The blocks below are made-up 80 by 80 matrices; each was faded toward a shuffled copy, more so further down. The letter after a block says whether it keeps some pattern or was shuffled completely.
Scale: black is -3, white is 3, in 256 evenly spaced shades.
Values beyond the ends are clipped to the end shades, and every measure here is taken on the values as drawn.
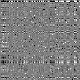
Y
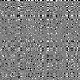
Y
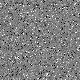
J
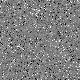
J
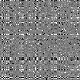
Y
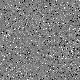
J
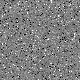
J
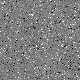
J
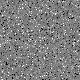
J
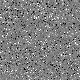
J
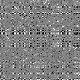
Y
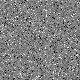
J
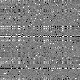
Y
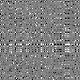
Y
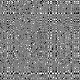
Y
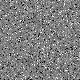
J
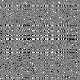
Y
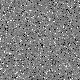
J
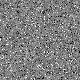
J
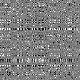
Y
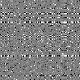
Y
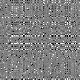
Y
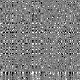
Y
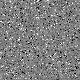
J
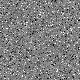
J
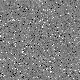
J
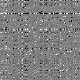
Y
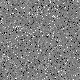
J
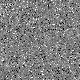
J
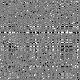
Y
